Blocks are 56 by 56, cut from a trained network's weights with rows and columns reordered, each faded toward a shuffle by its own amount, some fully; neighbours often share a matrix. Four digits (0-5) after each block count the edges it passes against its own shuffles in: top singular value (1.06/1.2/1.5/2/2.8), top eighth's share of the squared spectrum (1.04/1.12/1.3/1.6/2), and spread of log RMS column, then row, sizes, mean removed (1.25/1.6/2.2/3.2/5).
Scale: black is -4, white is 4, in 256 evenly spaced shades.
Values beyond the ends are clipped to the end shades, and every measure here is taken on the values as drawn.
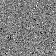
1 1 0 1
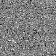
2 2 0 1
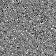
0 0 0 0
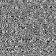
3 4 1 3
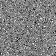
0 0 0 0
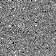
2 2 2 1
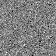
1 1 0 0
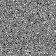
0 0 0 0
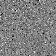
1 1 0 0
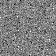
0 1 0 0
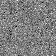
0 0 0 0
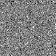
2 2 1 1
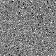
0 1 0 0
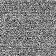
2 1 0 0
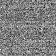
2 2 0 0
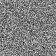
0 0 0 0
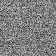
1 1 0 0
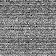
4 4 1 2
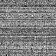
4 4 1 2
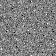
0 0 0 0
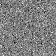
0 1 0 0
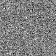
1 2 0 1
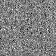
1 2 0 1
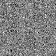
2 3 1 2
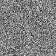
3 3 1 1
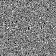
1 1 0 1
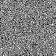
1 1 0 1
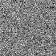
1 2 0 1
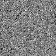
1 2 0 1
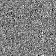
2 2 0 1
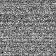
3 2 0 0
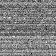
4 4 0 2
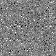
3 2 0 1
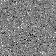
2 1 0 0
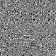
3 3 0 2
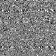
3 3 0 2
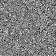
2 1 0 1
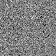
2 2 0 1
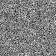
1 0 0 0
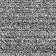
3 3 0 0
